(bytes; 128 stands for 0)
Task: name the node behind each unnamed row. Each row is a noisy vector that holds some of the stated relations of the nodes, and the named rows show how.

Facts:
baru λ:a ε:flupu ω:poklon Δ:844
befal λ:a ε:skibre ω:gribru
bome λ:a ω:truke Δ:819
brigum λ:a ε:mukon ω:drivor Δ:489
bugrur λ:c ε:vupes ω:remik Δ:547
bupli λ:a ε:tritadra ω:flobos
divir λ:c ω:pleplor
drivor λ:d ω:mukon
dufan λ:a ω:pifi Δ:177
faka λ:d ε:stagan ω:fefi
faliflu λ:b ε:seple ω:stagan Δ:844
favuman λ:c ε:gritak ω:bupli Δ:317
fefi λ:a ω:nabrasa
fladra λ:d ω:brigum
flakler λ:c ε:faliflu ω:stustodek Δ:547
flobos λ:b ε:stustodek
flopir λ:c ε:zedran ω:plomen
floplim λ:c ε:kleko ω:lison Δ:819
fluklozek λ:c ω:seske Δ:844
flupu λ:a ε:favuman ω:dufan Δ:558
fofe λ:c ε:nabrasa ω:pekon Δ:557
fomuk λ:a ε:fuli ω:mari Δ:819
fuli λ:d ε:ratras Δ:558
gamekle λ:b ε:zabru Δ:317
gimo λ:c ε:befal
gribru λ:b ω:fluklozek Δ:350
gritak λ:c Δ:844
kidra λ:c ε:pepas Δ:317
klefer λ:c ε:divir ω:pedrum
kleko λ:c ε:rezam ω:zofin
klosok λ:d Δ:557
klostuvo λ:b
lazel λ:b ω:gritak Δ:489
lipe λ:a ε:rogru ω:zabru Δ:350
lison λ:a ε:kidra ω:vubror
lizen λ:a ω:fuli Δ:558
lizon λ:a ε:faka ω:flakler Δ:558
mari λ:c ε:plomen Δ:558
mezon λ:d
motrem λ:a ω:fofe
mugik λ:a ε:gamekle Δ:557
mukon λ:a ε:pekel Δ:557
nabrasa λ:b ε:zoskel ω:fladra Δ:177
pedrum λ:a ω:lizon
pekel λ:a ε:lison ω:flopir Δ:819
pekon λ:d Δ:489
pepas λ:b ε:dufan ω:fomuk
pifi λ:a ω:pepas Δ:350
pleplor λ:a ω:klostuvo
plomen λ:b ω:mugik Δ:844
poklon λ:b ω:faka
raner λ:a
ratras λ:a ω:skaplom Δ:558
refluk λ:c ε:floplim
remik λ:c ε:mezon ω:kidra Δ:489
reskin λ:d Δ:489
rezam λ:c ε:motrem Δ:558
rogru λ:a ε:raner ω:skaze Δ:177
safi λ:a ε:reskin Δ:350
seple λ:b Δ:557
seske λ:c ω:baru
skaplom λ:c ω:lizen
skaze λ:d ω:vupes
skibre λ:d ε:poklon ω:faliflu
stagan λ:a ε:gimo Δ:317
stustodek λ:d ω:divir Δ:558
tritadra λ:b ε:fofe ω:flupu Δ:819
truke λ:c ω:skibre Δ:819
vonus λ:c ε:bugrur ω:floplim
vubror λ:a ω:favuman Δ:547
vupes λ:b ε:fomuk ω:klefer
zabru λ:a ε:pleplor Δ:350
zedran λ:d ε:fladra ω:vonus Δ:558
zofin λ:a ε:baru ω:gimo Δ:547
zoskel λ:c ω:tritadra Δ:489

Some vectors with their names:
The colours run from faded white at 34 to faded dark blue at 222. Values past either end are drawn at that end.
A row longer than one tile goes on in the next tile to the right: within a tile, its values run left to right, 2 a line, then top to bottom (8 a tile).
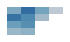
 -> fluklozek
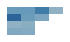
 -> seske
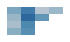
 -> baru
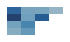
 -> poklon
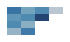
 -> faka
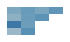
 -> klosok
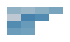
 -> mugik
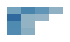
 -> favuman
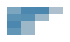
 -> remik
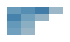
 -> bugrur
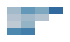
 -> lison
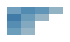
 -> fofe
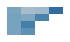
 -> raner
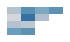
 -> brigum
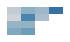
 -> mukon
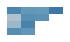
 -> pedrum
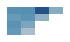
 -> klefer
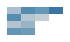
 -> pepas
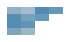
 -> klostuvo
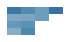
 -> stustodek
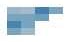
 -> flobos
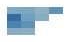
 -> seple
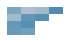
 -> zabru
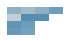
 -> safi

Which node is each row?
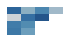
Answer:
lizon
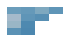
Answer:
rogru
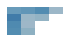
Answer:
floplim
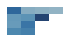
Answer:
befal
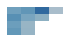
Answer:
flopir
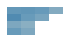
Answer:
gribru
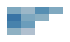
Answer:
rezam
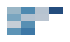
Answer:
dufan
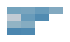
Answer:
bupli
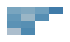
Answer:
mezon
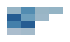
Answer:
gritak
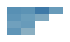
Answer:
vupes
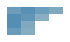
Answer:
lazel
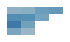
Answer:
gamekle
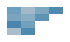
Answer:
fuli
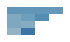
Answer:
drivor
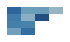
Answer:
skibre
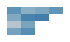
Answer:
fefi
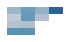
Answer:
pekel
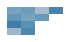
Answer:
reskin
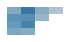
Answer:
faliflu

